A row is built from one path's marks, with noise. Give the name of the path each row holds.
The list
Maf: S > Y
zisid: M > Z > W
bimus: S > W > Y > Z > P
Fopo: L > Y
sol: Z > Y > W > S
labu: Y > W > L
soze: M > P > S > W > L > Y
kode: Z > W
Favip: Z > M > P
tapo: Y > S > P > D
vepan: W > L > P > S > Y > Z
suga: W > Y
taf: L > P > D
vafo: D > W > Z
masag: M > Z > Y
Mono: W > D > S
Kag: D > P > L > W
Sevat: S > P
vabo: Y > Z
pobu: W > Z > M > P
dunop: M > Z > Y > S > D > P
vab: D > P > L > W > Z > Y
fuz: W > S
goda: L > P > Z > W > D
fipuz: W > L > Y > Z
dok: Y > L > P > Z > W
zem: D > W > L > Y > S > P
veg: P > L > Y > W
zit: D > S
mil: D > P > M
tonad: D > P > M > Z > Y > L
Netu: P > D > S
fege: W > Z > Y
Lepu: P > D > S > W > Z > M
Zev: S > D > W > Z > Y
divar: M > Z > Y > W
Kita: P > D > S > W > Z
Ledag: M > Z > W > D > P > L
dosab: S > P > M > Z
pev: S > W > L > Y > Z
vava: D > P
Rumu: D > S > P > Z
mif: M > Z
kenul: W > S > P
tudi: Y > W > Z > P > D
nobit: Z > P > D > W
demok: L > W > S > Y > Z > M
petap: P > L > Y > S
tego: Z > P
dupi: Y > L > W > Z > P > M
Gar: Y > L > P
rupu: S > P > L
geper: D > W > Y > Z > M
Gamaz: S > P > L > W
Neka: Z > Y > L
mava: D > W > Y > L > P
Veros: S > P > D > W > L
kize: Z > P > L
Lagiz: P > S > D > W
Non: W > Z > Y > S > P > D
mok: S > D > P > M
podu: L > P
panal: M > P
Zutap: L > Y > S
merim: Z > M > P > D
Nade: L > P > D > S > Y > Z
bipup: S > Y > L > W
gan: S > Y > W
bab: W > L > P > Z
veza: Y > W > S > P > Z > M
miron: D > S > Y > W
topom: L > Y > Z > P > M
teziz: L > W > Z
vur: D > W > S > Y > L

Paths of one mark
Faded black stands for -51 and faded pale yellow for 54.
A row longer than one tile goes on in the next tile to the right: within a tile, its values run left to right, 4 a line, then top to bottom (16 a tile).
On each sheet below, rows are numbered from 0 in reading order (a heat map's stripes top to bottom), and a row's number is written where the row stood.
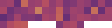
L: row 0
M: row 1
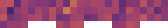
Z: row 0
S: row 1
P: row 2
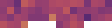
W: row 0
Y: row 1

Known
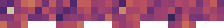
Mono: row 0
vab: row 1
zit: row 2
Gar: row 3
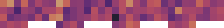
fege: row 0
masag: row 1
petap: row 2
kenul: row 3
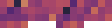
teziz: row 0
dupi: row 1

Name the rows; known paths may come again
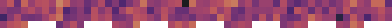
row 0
veg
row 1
masag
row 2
Kita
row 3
teziz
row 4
vabo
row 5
tego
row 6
petap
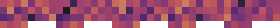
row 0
bipup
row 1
kize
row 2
sol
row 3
Zutap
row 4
zisid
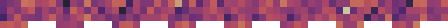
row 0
mava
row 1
mil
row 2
dupi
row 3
Neka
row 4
soze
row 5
veza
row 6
miron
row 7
goda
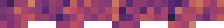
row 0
vava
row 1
Sevat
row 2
mif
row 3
Veros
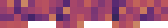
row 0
labu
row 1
kenul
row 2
zem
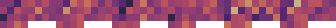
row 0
podu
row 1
zit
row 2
Ledag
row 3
Gar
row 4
vur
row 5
tapo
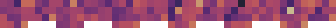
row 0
vafo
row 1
dunop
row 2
vab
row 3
Lagiz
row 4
bab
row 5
Mono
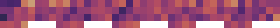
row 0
Kag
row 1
demok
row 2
dok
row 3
Fopo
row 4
fege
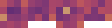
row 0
geper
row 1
fuz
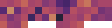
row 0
Zev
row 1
taf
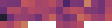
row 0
Gamaz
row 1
Lepu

